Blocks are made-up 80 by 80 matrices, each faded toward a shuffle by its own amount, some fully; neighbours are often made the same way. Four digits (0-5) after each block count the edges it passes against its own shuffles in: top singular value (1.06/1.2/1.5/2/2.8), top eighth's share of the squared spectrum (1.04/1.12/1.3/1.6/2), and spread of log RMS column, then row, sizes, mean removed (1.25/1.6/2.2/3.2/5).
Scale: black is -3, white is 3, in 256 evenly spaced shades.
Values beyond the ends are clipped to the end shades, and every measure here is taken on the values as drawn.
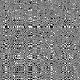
5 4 3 3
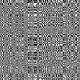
5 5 4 4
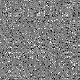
4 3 2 1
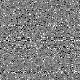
4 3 0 2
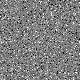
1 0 0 0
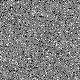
0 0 0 0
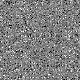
3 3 1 2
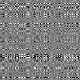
5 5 3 4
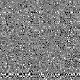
4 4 2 3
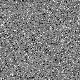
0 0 0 0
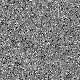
0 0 0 0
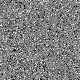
0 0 0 0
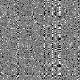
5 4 3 2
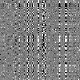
5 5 4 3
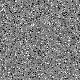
2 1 0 0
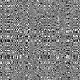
5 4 3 3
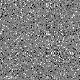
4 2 1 1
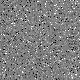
2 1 0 0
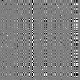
5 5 4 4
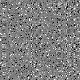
4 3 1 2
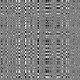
5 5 4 4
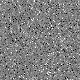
2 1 0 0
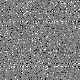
4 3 0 2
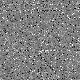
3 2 0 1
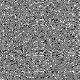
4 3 1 2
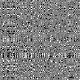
5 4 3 3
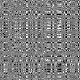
5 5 3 4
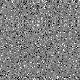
4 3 1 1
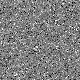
0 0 0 0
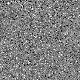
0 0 0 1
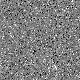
0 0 0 0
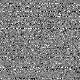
2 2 0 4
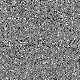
1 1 0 2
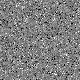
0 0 0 0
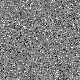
0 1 0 1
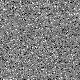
0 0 0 1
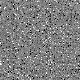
3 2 2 0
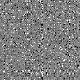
4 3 2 1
